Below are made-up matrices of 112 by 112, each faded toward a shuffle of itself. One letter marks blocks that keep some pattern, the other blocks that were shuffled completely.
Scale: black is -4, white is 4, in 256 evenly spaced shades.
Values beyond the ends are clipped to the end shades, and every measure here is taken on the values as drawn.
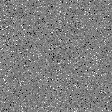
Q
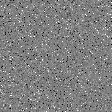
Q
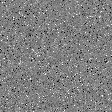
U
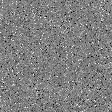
U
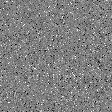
Q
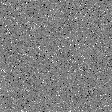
U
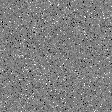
U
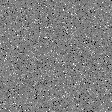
U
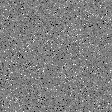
U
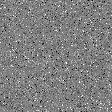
Q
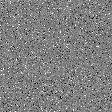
U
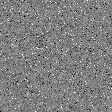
U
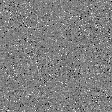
Q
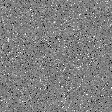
Q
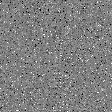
Q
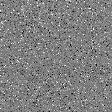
Q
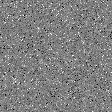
U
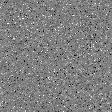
U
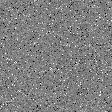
U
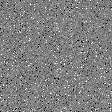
Q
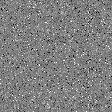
Q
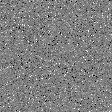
Q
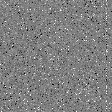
Q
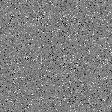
Q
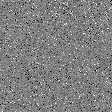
U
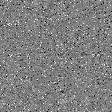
Q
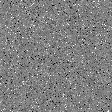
U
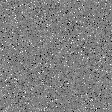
U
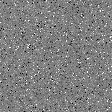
U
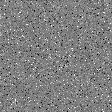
U
